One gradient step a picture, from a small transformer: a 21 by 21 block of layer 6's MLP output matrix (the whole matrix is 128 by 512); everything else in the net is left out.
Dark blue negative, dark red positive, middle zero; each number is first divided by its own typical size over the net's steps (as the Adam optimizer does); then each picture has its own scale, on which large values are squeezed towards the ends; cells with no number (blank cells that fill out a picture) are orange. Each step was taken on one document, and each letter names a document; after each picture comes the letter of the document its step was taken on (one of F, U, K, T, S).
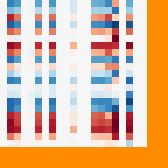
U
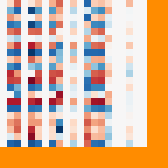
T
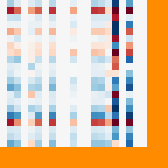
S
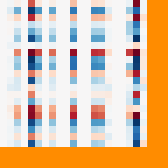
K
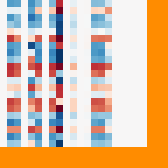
T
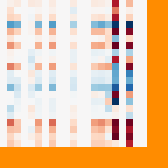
S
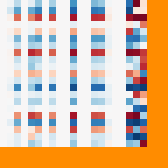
K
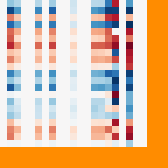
S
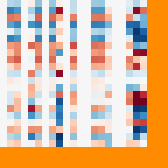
T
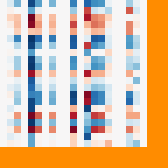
K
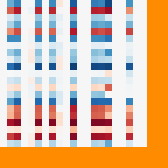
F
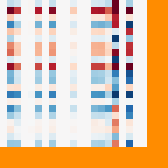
S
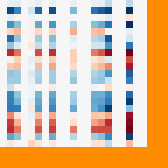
S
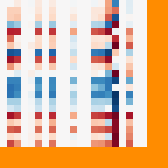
U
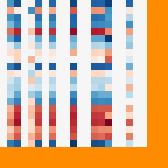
F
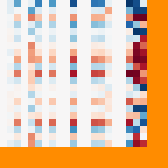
K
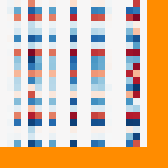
K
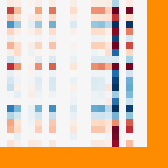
S
